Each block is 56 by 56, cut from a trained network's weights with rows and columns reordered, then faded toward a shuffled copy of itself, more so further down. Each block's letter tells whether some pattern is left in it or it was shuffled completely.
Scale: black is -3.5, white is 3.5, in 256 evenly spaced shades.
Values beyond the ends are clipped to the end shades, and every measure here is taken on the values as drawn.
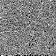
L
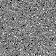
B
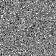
B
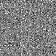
L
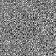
L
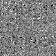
L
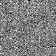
L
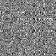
L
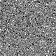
B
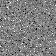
B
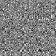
L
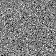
B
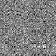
L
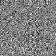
L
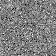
B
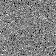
B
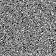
B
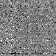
L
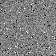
B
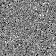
B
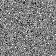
B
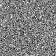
B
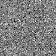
L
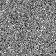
B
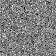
B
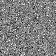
B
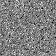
B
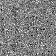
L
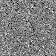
B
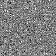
L
